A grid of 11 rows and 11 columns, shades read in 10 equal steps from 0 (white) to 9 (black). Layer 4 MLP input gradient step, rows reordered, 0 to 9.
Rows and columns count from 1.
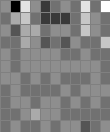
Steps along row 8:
down up same same same down up down same same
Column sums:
50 54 40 46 55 51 53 51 43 49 45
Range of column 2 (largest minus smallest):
6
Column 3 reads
1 2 3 3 4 4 5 5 4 4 5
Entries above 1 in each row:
8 11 11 11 11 11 11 11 11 11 11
